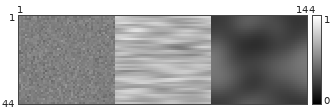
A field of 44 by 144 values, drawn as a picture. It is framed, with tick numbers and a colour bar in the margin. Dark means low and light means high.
The table splits into one row of 3 panels. Panel 1,1: middling, fine-grained, faint in contrast. Panel 1,2: high, streaked across. Panel 1,3: low, smooth.
